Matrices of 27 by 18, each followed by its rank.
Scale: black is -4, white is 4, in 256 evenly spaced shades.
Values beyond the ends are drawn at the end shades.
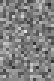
full rank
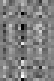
two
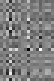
two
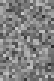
full rank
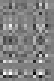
two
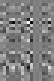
two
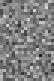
full rank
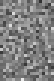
full rank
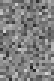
full rank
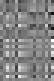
two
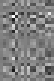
two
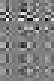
two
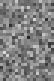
full rank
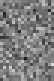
full rank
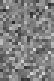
full rank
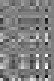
two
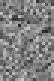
full rank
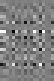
two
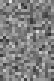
full rank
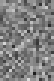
full rank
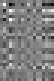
two
